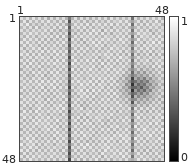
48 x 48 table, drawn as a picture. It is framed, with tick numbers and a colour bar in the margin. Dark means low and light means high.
Odd lines: columns 17 and 38. Dips: one, in the middle right. Average level on the scale: 80%. Slope: none. Ninth with the lowest average: middle right.
